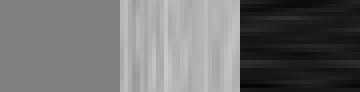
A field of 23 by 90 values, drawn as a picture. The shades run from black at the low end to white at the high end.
It is made of 1 by 3 panels. Panel 1,1: middling, flat. Panel 1,2: high, streaked downward, faint in contrast. Panel 1,3: very low, streaked across, faint in contrast.
